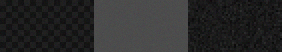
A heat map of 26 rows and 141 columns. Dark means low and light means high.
It is made of 1 by 3 panels. Panel 1,1: very low, checkered, faint in contrast. Panel 1,2: low, flat. Panel 1,3: very low, fine-grained, faint in contrast.
